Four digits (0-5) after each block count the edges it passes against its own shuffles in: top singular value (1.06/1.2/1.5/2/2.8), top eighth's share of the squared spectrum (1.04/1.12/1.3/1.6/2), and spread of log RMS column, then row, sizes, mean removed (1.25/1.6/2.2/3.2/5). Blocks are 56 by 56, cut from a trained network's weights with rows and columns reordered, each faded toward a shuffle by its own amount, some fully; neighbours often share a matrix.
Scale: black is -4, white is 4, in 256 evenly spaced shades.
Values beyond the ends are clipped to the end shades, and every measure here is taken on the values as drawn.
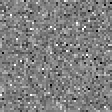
1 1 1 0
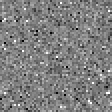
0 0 0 0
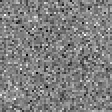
1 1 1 0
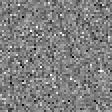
0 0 0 0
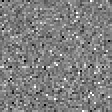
1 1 0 0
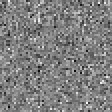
2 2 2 0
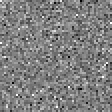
0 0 0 0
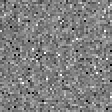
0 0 0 0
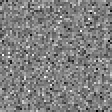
0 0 0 0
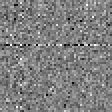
3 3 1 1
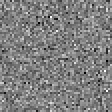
1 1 0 1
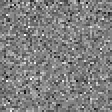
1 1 0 1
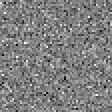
0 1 0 0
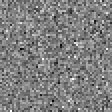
0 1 0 0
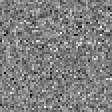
1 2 0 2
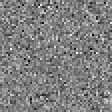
1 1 0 1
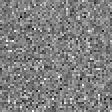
1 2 0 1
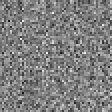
3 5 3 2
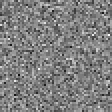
2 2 0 0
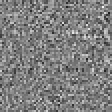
3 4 2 1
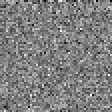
2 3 0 2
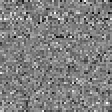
2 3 0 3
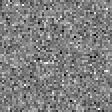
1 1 0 0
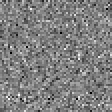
2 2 0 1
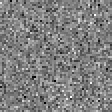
0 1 0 0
